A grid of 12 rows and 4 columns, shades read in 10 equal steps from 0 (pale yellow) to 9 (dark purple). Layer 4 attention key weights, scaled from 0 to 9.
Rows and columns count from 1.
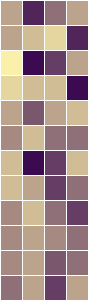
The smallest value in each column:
0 2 1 2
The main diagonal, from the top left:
3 2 7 9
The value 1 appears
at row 2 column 3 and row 4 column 1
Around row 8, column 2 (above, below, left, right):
9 2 2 7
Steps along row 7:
up down down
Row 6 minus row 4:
3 0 3 -4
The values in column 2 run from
2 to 9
